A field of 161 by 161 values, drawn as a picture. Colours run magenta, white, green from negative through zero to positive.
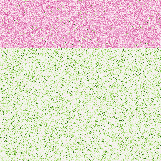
Seam: horizontal, 30% of the way down, the bottom part higher. Stripes: none. Average level on the scale: 50%.
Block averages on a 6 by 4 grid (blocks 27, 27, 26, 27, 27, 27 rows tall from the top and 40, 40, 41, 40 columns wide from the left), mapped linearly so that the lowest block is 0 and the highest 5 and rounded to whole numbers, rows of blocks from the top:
0000
1111
5555
5555
5555
5555
